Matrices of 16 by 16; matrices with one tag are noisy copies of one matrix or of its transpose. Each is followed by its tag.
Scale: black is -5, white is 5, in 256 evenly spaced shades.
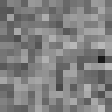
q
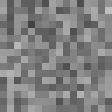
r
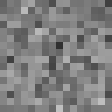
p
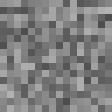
r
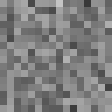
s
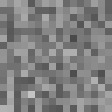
s
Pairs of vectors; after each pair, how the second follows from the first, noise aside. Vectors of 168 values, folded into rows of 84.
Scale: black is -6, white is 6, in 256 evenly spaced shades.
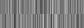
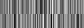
scaled up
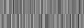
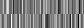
scaled up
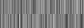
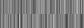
copied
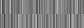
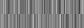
shuffled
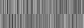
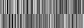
scaled up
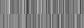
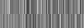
copied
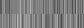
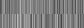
copied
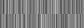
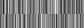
scaled up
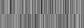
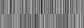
copied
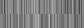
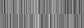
copied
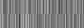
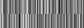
scaled up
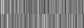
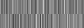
shuffled
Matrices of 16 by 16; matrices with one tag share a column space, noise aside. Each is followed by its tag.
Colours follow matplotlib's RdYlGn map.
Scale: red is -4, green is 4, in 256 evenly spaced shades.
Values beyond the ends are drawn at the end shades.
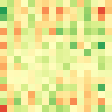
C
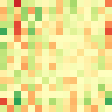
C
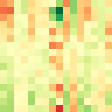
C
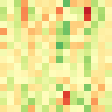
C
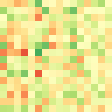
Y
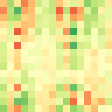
C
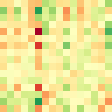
C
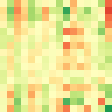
C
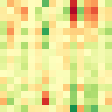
C
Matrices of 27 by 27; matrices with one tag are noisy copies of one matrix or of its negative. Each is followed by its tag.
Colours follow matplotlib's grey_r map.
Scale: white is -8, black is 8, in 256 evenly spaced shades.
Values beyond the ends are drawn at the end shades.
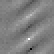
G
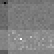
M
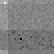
M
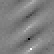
G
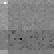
M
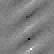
G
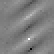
G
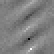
G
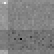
M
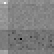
M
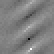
G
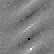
G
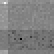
M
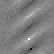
G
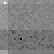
M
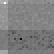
M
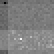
M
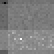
M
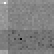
M
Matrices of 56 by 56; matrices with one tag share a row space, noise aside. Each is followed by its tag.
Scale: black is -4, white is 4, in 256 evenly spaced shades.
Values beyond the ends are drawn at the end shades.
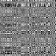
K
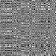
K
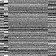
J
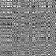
K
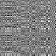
K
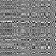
K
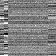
J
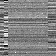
J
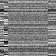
J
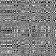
K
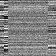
J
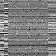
J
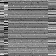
J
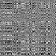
K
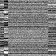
J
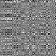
K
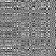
K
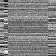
J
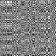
K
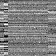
J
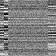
J
